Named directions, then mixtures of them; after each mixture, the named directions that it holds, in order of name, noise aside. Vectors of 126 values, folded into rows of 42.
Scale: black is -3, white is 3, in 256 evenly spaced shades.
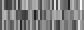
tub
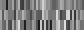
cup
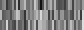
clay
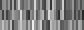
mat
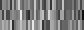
mat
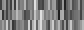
clay, mat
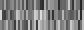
clay, tub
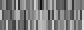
clay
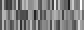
tub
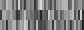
clay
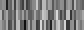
clay, cup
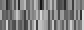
clay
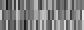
clay, cup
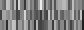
clay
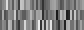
cup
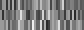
cup, mat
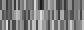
clay, mat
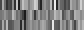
clay, tub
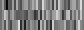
cup, tub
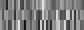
cup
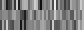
clay, tub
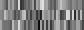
clay, cup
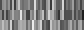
mat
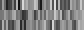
clay, tub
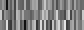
clay, cup
